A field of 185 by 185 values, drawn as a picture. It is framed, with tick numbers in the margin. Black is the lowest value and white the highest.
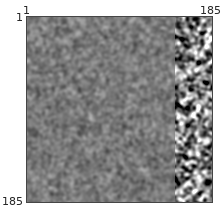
Stripes: none. Histogram: heavy tails on both sides. Slope: none. Mirror symmetry: none. Seam: vertical, 80% of the way across, the left part calmer. Average level on the scale: 50%. Grain: blotchy.
